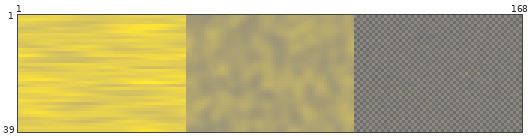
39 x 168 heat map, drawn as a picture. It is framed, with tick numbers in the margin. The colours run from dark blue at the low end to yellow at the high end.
The table splits into one row of 3 panels. Panel 1,1: very high, streaked across, faint in contrast. Panel 1,2: high, blotchy, faint in contrast. Panel 1,3: middling, checkered.
